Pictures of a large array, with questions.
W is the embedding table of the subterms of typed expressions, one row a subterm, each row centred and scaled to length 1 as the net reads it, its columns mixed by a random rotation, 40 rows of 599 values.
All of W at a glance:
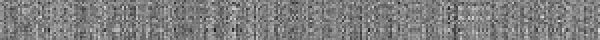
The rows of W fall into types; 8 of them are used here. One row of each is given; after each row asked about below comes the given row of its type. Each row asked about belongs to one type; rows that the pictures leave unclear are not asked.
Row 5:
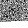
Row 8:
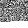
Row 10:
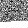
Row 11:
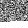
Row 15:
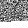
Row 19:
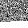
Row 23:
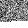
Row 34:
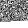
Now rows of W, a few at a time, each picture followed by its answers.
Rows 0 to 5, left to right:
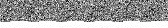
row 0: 8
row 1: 23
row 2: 10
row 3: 10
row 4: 15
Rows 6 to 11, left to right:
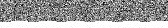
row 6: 15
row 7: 19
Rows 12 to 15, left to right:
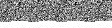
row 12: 23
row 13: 10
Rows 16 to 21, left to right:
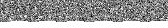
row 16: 11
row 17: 5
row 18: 19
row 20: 8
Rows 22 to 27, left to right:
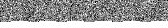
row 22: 19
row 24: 15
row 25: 34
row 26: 19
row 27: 15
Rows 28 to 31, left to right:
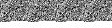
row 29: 10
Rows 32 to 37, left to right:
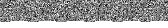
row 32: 8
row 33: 19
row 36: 15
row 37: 8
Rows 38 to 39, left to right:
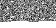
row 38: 5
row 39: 8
